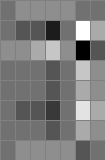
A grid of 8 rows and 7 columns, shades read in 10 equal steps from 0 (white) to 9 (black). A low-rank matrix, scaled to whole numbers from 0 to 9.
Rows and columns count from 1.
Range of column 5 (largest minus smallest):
1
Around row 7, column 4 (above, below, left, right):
7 4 5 5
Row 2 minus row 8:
0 2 2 4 1 -6 -2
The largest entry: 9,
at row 3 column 6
